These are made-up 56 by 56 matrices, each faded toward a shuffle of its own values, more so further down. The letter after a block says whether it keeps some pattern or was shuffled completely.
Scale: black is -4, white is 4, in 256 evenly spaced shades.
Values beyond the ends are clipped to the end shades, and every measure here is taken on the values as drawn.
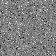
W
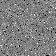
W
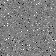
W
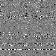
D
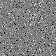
W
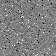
W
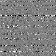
D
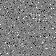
W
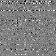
D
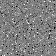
W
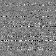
D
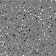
W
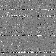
D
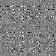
D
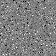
W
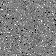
W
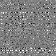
D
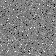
W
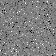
W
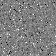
W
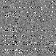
D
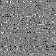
D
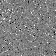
W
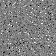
W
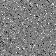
W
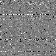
D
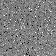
W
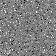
W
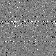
D
